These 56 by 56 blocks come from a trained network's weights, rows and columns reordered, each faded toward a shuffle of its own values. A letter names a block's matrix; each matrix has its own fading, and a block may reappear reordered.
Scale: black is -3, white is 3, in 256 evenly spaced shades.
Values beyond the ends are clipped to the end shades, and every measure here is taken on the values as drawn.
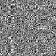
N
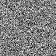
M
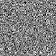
N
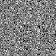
N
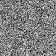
M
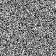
M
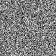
M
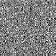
N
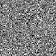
N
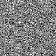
N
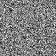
M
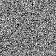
M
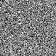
M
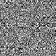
N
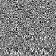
N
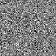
N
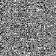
N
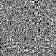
N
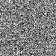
M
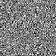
N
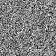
M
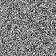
M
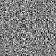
N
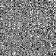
N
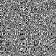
N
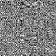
N
